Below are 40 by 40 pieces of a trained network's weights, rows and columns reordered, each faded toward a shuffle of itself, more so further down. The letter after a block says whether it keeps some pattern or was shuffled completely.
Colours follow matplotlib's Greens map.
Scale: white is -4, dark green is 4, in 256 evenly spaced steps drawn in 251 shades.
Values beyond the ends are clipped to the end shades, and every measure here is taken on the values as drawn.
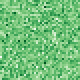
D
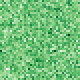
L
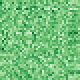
L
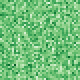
L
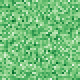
D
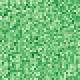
L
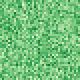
L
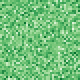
D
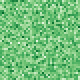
D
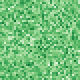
L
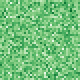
L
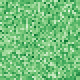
D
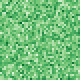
D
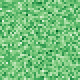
L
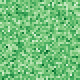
D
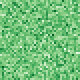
D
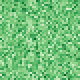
L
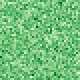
D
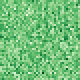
L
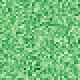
L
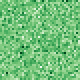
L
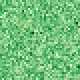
D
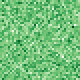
D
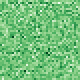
L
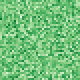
L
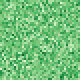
L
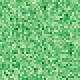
D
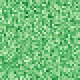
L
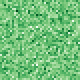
D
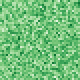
D
